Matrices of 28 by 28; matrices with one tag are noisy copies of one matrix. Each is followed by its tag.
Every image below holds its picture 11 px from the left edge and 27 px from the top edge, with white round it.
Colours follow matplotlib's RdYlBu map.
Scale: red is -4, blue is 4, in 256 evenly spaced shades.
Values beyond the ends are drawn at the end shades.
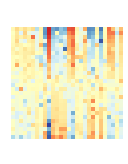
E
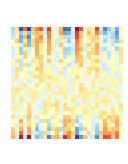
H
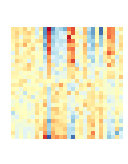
E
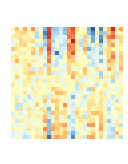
E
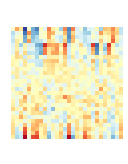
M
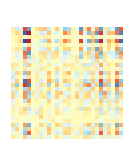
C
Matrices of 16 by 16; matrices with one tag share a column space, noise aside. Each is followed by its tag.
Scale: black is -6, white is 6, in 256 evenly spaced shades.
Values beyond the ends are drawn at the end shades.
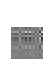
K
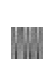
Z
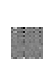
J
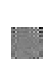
J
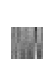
Z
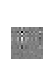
K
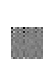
J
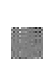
J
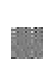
J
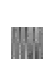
Z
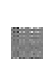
J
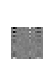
J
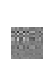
K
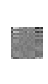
J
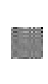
J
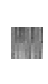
Z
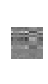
K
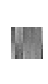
Z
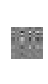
K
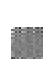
J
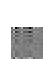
J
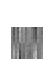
Z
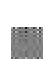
J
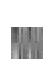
Z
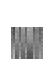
Z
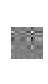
K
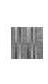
Z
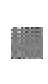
J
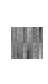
Z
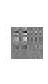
K
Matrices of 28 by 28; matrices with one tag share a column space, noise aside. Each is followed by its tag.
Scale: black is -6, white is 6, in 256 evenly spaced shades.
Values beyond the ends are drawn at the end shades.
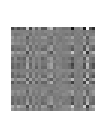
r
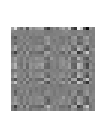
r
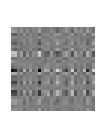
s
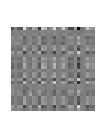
r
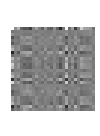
r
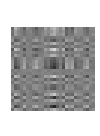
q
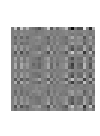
r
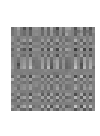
q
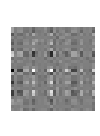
s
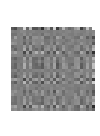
r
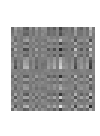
q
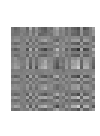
q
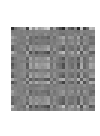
r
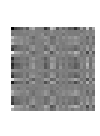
r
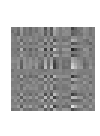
q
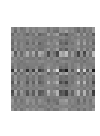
s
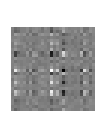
s
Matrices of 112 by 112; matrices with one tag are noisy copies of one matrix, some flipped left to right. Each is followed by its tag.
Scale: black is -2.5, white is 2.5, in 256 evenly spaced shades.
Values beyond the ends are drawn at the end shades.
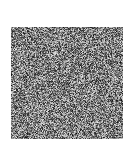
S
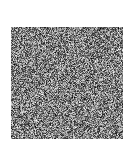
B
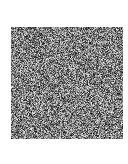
B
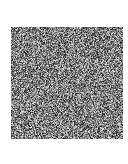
B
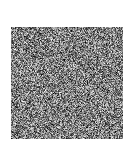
B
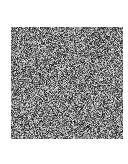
B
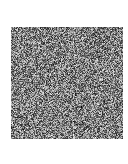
B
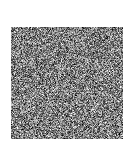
B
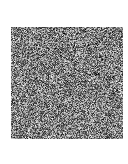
S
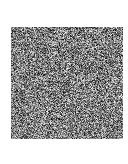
S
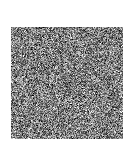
S
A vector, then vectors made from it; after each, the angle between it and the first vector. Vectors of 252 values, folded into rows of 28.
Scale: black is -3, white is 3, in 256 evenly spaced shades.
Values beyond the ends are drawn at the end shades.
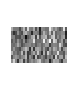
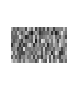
partly aligned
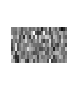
orthogonal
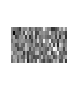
partly aligned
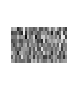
partly aligned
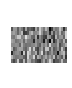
nearly opposite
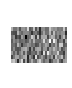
nearly parallel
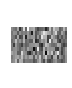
partly aligned
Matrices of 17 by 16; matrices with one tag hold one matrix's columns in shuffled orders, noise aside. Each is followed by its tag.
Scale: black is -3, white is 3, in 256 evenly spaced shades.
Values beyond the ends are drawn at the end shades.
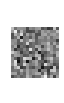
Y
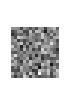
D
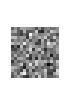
D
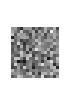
Y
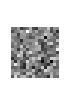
Y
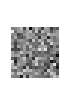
Y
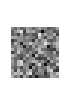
D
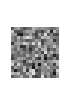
D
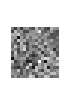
Y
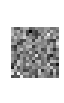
D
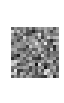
D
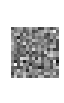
Y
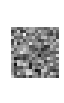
D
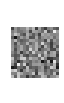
Y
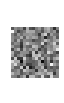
Y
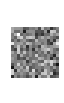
D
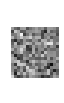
D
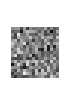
D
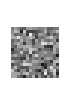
D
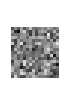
D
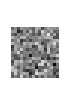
D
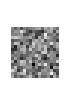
D
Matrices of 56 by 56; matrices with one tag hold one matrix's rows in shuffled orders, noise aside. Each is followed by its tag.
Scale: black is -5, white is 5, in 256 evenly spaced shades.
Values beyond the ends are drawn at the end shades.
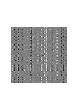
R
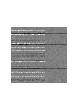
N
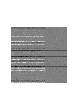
N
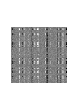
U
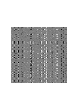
R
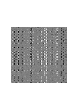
R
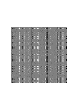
U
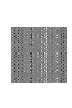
R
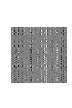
R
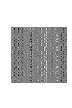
R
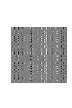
R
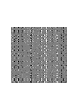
R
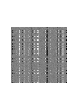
U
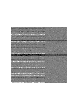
N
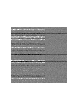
N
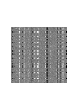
U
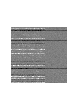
N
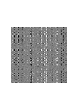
R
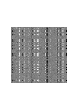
U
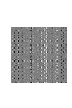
R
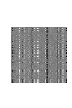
U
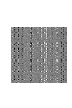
R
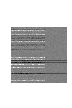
N
